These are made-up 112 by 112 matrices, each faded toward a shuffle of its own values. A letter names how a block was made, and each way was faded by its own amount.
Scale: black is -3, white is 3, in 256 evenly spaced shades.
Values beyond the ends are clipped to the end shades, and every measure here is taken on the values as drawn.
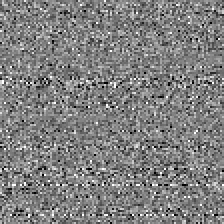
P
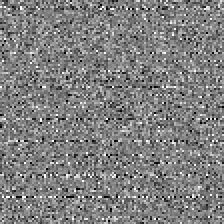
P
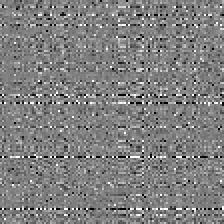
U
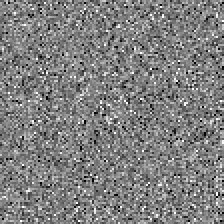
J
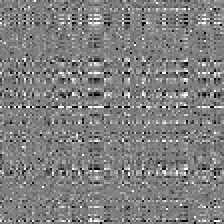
U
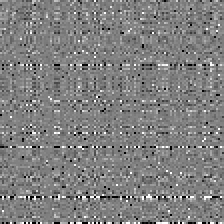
U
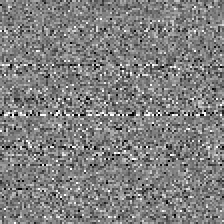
P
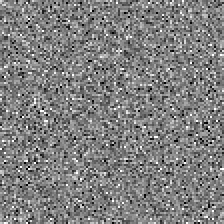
J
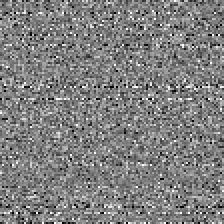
P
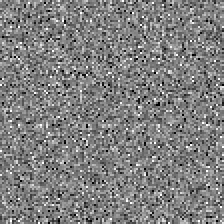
J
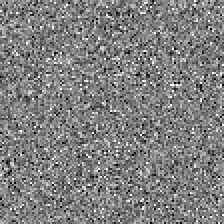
J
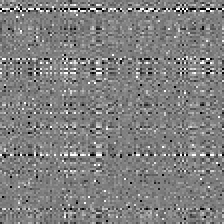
U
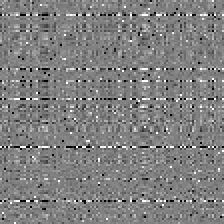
U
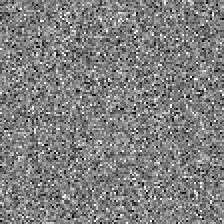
J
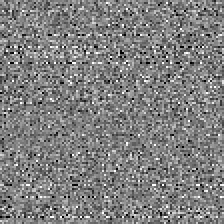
P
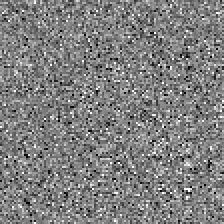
J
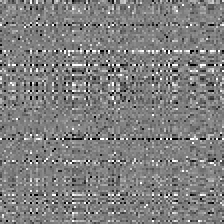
U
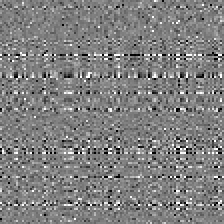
U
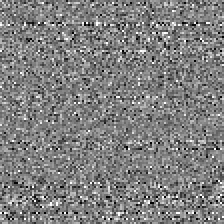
P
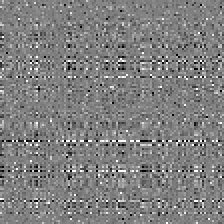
U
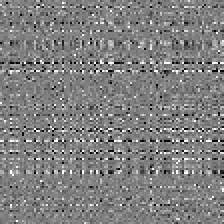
U
